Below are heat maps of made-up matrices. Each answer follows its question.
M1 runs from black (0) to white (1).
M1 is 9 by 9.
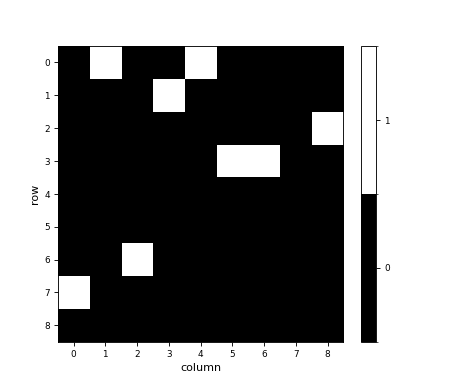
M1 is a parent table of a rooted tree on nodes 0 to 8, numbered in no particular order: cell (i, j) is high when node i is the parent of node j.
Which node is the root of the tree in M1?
7
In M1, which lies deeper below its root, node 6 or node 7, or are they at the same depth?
node 6
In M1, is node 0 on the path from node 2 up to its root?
yes
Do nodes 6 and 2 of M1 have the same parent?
no
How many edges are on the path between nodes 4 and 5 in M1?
4
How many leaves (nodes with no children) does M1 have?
3
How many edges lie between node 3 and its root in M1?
3
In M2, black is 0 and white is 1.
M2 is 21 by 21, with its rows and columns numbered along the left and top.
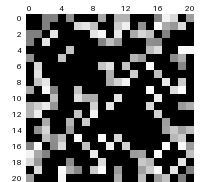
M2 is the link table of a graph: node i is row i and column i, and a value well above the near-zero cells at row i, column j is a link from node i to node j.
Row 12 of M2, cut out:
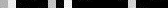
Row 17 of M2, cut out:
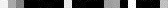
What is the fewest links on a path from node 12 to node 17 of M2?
2
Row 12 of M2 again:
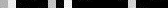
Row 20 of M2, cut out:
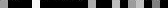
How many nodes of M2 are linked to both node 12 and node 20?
2
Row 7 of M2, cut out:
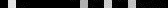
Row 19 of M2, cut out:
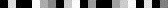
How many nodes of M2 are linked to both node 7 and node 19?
2
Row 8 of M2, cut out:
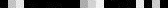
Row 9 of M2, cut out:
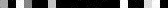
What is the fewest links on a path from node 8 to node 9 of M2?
2
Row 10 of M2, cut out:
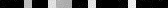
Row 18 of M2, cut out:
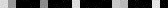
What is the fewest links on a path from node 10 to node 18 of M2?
3
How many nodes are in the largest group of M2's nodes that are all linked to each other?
4
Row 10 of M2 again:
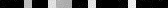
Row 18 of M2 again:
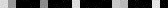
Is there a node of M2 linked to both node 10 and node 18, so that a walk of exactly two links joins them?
no
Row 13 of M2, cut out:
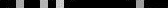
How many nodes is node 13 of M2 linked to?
4
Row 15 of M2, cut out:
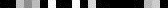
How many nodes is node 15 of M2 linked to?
8
